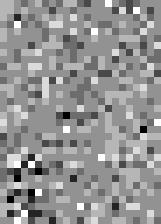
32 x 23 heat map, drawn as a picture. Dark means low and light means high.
An odd patch, rougher than its surroundings, sits in the bottom left. There are no regular stripes. The grain is fine, like static. There is no overall slope. The halves do not mirror each other. Overall the values sit about 60% of the way up the scale. Values change most from cell to cell in the bottom left.
